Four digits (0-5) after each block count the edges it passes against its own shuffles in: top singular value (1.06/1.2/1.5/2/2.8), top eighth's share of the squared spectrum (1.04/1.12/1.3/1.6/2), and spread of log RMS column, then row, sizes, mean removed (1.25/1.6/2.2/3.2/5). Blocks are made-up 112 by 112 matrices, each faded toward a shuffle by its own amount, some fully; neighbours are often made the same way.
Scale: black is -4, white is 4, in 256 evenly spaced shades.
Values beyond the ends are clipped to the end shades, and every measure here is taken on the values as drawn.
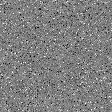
0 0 0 0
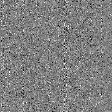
2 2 3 0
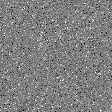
0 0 0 0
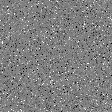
1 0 0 0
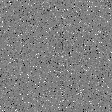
2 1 0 0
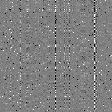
5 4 3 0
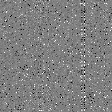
4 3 2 0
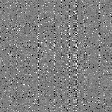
5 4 3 2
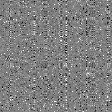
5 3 2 1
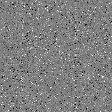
3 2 0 0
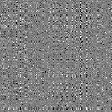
5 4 3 3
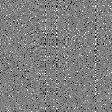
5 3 2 1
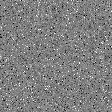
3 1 0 0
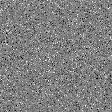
2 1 0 0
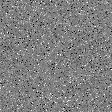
0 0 0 0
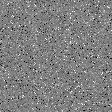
2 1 0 0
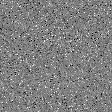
0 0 0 0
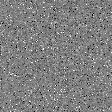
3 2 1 0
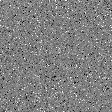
1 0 0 0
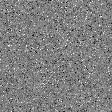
2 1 0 0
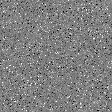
0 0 0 0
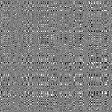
5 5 4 4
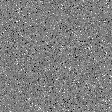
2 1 0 0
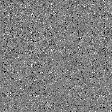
1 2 2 2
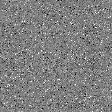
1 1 1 1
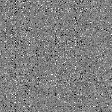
2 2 2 2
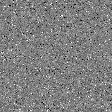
0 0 0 1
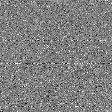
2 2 0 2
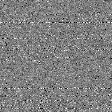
2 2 0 3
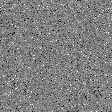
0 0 0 0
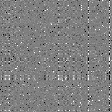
5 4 2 2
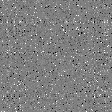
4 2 1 1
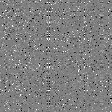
4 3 1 2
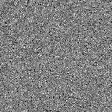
3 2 0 0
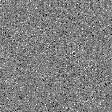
3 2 0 0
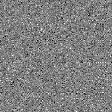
4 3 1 2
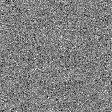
3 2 1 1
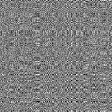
5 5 3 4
